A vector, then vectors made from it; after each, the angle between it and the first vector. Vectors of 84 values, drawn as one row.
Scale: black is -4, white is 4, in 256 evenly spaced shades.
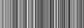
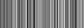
nearly opposite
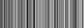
nearly opposite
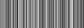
partly aligned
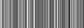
nearly parallel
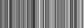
partly opposed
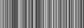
partly aligned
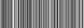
partly opposed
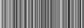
partly aligned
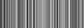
nearly opposite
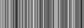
partly aligned
